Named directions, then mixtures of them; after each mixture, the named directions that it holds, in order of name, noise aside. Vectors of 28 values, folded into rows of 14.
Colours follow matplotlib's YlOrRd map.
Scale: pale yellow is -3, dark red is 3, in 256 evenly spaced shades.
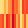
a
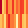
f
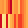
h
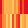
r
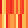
f, h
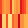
h, r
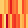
a, h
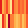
f, h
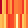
f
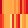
r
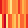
a, h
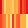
r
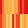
r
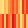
a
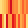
a, h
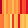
f, r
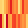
a, h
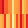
a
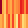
f, r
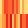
r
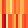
f, h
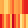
a, r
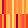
a, f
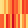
a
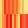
r
